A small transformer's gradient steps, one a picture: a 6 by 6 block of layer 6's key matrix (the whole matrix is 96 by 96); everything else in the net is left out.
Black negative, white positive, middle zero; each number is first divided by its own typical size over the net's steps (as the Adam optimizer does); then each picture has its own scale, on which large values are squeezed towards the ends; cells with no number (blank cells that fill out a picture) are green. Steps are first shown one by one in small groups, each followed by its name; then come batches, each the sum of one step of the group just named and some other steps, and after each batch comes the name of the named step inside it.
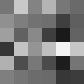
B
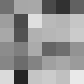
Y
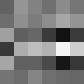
B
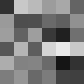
B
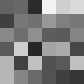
B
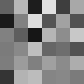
Y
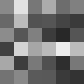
B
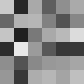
Y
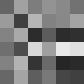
B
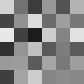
Y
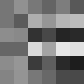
B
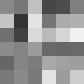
Y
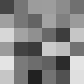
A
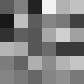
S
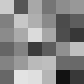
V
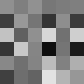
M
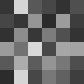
M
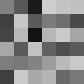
S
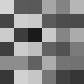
V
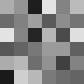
A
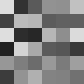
M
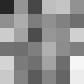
A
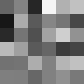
S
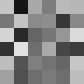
A
